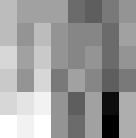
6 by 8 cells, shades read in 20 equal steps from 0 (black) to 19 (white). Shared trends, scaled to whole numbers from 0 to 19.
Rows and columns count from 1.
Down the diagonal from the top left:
14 11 15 9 7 12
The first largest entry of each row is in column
1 1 1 3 3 1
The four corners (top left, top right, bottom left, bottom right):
14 11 19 13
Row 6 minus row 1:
5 6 7 -1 0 5 -9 2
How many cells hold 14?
3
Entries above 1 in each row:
8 8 8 8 7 7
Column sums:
94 81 94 65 55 62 33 69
